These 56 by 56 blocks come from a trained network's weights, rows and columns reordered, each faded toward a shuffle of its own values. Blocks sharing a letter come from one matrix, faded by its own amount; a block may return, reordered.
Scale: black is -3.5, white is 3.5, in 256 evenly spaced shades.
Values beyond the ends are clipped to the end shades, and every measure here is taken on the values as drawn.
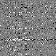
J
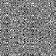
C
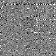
J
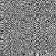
C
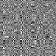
C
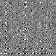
J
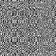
C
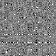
J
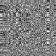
C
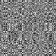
C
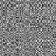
C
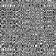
C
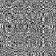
C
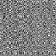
C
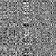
C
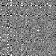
J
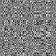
C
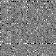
J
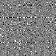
J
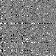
J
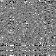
J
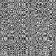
C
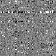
J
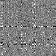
J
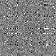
J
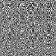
C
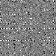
J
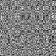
C
